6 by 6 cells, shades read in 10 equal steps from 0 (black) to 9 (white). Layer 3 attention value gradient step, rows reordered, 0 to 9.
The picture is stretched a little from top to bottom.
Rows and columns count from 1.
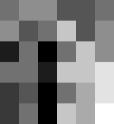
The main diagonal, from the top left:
4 3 0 7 6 9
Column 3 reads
5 4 0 1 0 0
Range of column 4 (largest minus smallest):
4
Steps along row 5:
up down up up up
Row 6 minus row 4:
-2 0 -1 0 -1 1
